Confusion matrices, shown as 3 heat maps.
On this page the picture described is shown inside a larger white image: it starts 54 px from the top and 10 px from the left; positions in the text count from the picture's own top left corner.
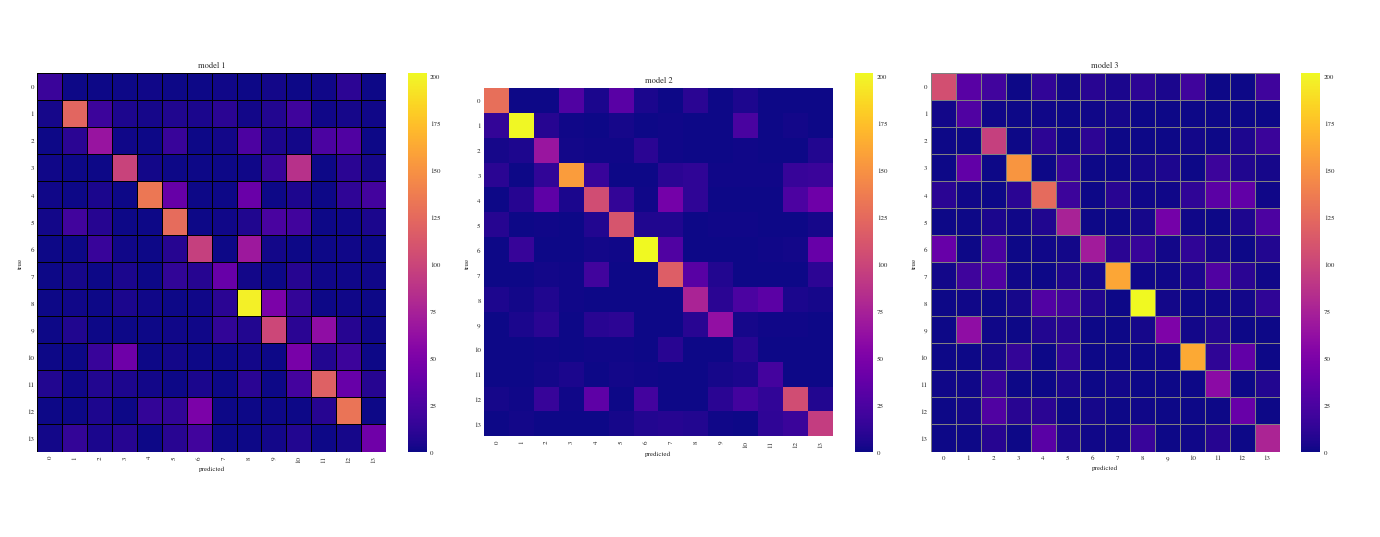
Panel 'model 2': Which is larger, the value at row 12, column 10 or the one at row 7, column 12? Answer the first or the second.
the first
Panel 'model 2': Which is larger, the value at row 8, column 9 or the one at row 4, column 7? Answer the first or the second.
the second
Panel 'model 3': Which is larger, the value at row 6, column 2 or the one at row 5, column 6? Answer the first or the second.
the first
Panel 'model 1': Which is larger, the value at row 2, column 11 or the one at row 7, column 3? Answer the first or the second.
the first
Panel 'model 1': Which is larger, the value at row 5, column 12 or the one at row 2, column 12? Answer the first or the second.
the second
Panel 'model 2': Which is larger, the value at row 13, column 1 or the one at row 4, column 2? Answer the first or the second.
the second
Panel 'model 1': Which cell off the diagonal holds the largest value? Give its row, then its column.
3, 10
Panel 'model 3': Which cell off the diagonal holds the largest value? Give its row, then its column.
9, 1
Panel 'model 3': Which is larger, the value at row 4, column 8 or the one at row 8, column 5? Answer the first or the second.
the second
